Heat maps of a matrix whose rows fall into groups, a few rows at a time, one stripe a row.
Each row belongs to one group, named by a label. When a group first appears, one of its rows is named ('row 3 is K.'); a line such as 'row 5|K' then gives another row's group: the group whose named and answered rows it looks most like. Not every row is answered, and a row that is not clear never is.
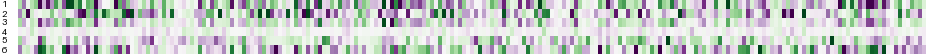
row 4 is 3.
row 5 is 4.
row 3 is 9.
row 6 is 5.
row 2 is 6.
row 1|9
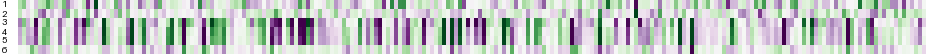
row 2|9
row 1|5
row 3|6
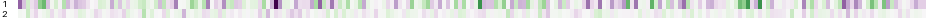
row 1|5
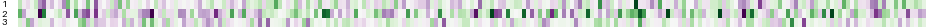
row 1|9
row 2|4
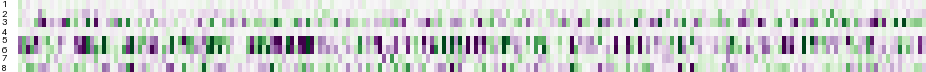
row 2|4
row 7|5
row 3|9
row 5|6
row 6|6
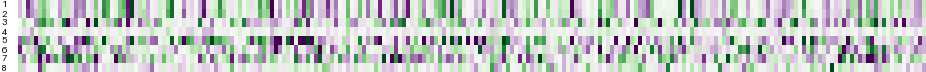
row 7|9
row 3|5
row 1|6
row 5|6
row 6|5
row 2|6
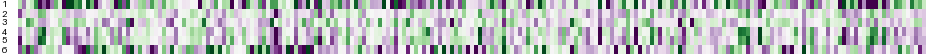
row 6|6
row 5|5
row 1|9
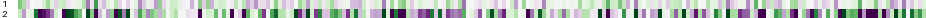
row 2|9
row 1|5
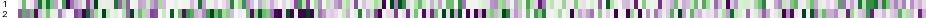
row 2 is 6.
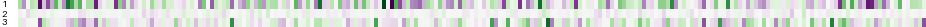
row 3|4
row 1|9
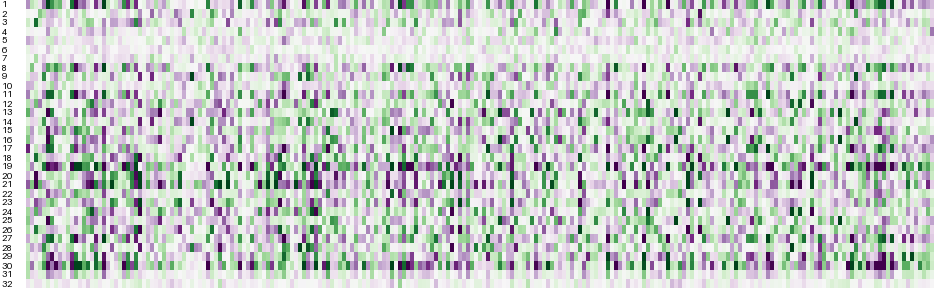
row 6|4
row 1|5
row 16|4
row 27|5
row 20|6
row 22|9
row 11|5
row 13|4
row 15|9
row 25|4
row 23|6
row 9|3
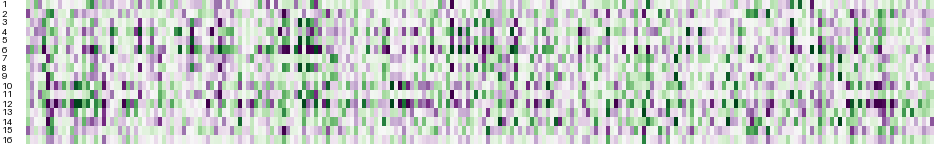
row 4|6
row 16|9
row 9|4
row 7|4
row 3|3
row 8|3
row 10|9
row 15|5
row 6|6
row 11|3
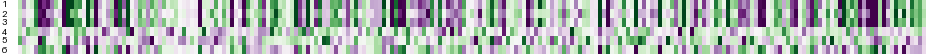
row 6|5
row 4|3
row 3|9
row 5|4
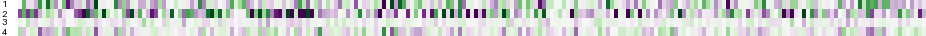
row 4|9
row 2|6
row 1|5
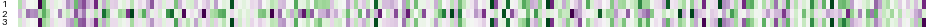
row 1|4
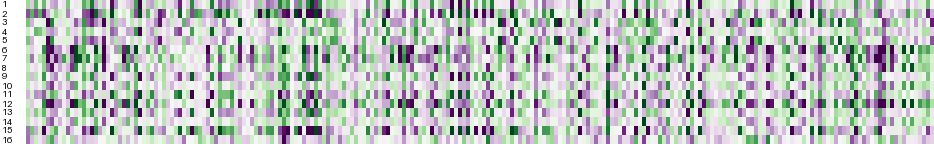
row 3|4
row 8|9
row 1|3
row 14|9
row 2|6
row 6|9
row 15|6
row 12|9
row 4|3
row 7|9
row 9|3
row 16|5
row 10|9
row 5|4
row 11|6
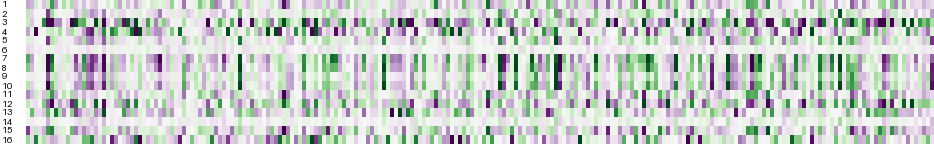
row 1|5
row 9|4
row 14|4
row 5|4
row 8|4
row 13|5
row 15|5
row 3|9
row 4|6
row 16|3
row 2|4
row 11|5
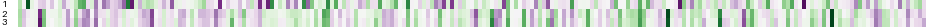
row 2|4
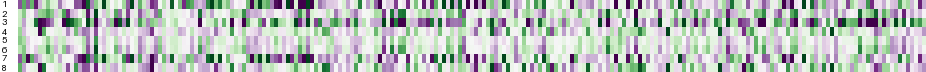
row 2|5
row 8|4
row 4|4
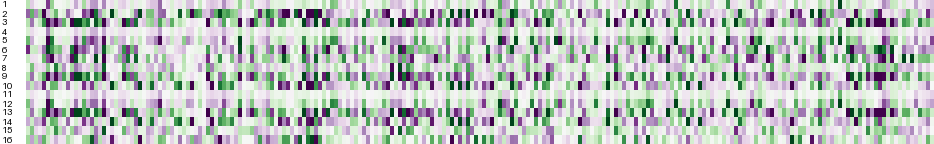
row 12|4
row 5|4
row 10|6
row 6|5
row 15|5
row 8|5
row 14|6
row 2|6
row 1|4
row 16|3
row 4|4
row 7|9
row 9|9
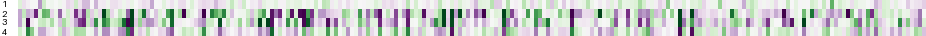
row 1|4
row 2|6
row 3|6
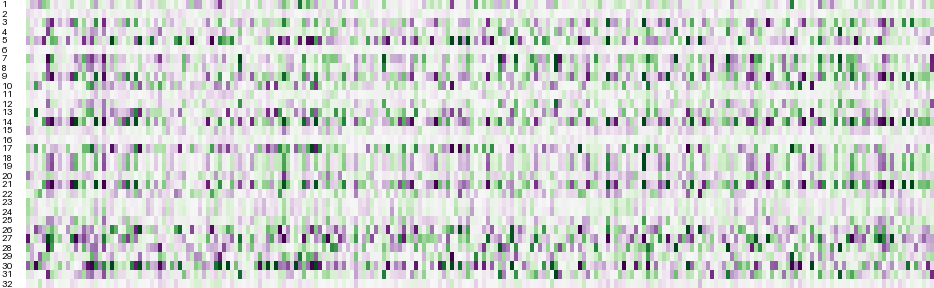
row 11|4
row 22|3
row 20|5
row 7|4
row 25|9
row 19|9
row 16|4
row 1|3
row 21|9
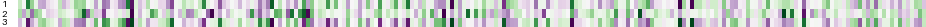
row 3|6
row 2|3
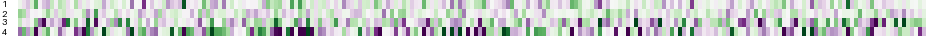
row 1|3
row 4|6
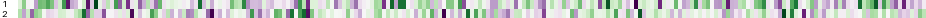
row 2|3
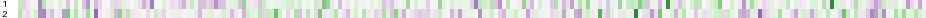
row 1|4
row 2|9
